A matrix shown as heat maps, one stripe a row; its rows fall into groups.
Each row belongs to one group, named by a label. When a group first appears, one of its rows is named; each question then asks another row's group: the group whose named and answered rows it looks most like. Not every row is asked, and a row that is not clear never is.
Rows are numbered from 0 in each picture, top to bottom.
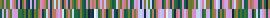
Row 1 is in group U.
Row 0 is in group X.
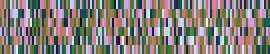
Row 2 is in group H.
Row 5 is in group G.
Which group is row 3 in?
X
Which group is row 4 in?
H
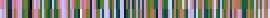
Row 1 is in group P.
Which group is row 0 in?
P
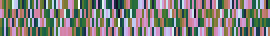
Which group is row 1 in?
P
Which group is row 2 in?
G
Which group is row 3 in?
X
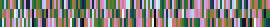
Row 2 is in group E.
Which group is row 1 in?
H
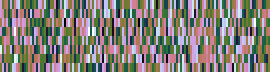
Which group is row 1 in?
P
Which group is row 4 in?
H
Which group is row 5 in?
G
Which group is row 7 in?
U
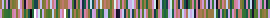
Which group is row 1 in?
P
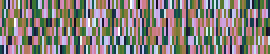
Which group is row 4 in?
P
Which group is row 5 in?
X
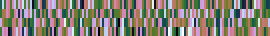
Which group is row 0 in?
E
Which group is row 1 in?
H
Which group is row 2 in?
P
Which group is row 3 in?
H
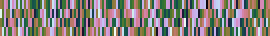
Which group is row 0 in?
X
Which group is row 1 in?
G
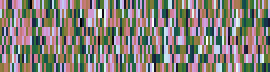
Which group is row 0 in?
P
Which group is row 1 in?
P
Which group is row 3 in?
X
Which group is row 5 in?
X
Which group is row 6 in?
U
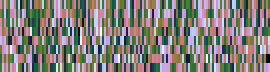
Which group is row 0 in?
X
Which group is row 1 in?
X
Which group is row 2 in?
X
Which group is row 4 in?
P
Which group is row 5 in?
U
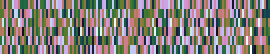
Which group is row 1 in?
H
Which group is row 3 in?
H
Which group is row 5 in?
G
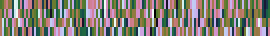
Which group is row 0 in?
H
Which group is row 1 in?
G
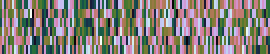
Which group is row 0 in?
U
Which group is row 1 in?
H
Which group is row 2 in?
U
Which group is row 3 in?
U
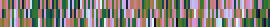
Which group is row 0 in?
H
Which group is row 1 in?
G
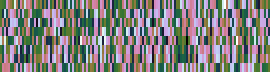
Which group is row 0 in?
H
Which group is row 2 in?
U
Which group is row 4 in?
P
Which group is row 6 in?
X
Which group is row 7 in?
H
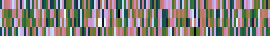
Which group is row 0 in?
U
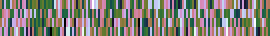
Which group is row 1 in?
H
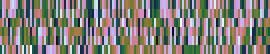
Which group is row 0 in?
U
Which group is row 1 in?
U
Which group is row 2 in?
H
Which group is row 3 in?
G
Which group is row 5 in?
E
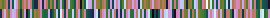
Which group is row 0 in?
G
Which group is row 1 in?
U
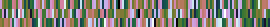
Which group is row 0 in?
P
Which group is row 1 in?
E
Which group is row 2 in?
G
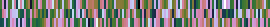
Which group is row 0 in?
E
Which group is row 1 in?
U
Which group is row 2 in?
X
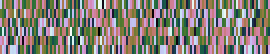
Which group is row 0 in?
P
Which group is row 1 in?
H
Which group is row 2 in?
G
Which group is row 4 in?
H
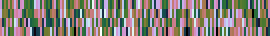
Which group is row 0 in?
P
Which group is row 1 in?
P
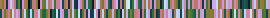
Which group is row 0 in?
X
